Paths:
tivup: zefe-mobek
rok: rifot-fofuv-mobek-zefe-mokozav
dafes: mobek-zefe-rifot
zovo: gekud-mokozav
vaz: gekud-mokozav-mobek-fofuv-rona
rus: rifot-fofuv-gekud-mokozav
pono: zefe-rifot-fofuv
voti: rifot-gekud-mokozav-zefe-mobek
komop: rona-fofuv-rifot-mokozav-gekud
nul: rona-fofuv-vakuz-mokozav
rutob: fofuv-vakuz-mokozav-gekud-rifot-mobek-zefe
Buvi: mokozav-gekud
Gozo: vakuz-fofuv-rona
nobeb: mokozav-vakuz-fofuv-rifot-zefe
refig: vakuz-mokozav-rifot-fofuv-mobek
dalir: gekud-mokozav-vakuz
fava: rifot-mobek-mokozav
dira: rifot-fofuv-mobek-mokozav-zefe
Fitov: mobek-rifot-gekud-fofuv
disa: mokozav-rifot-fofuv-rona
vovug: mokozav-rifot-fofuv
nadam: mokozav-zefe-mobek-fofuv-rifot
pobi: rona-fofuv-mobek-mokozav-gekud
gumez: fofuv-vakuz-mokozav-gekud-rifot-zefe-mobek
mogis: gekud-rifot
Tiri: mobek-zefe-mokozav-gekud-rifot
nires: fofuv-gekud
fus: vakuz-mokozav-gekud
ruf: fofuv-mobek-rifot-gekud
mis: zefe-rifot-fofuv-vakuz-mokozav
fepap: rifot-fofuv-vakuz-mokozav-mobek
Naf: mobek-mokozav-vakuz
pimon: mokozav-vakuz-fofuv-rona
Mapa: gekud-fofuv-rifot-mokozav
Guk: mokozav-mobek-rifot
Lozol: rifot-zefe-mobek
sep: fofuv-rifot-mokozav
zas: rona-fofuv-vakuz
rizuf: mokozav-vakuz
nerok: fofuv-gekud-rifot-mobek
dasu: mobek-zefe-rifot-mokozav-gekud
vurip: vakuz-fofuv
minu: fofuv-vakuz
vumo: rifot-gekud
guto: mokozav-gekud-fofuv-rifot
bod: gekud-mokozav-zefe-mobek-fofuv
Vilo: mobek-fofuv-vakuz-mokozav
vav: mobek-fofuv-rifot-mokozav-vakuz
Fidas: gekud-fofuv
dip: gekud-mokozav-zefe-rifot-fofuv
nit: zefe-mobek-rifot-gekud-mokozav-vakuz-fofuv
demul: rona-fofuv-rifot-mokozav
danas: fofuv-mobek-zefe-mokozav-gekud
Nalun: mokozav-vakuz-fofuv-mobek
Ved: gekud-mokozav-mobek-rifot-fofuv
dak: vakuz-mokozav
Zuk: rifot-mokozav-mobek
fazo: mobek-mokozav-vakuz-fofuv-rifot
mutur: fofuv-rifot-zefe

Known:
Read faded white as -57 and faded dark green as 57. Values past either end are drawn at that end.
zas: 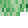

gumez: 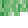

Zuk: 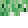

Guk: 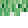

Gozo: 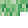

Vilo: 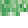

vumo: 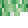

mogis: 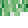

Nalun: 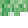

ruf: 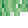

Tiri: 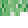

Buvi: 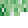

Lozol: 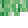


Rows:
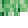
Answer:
tivup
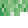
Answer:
dasu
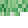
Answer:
Mapa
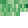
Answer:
nobeb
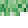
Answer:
demul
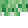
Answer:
vovug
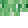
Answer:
dafes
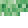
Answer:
disa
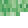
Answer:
mis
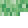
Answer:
pimon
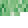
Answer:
komop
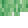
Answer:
rutob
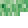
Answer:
vaz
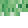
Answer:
fazo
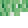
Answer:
nerok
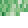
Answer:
dalir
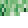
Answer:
zovo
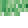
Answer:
dip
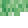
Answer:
bod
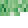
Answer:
rus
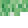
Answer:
refig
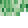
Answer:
minu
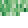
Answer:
dak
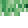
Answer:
pono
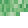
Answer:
vav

